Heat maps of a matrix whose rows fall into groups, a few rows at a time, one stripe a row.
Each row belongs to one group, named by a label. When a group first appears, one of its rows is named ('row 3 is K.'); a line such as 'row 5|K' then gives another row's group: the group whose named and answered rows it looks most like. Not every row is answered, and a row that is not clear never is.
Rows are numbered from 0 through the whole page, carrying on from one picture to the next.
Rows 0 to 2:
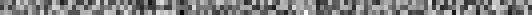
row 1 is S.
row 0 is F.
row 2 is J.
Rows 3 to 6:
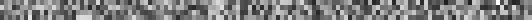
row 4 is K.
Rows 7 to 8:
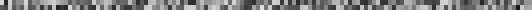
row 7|K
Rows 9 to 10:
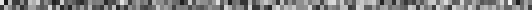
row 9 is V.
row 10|S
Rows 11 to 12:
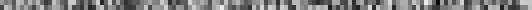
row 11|F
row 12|F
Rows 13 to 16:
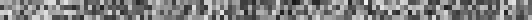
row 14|S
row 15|K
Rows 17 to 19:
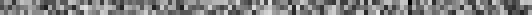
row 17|F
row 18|J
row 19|V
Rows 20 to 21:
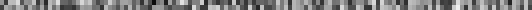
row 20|S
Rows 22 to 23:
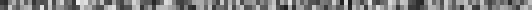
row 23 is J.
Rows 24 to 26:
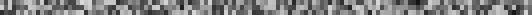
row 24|J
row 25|V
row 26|S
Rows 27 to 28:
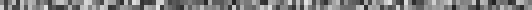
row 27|J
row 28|V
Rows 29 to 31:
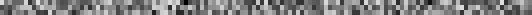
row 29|K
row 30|F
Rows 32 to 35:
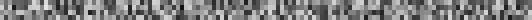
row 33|V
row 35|J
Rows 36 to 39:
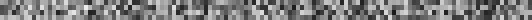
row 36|K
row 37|J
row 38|F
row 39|K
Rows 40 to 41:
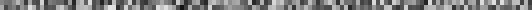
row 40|S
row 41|J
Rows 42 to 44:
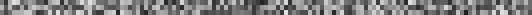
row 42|S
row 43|V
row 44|S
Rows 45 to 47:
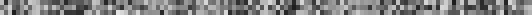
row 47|V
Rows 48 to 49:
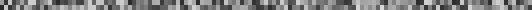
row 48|V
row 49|S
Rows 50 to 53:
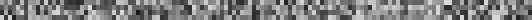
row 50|V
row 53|V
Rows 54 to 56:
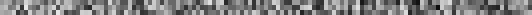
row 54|K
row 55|K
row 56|J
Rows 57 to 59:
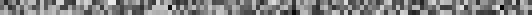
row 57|J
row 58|F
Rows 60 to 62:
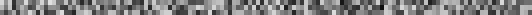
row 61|F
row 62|J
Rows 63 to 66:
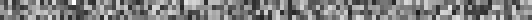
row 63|F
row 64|V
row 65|K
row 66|S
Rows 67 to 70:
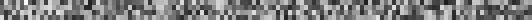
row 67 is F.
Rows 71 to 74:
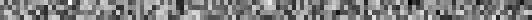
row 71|V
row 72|J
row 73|F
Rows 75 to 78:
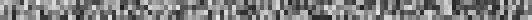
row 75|K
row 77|V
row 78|F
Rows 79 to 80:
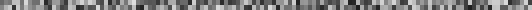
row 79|S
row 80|F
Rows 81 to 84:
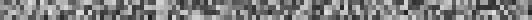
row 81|J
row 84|F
